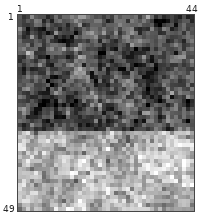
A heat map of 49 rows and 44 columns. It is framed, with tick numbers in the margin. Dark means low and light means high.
Seam: horizontal, 60% of the way down, the bottom part higher. Grain: blotchy. Average level on the scale: 50%. Stripes: none.
